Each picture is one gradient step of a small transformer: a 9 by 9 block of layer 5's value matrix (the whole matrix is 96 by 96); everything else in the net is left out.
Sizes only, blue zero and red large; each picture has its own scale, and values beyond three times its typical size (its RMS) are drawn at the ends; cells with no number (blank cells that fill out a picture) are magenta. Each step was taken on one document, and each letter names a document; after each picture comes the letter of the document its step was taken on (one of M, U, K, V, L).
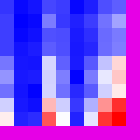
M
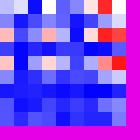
M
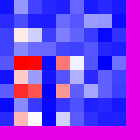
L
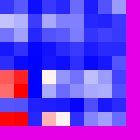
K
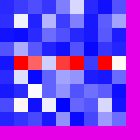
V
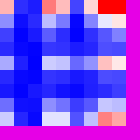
M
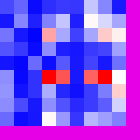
M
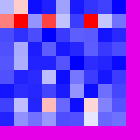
K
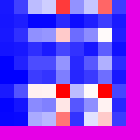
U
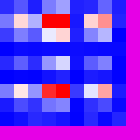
U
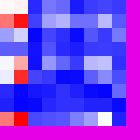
K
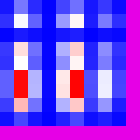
V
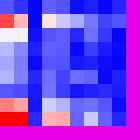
K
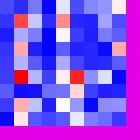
V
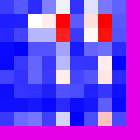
U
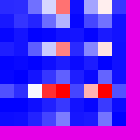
U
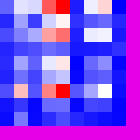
U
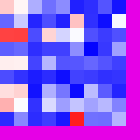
K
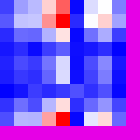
U
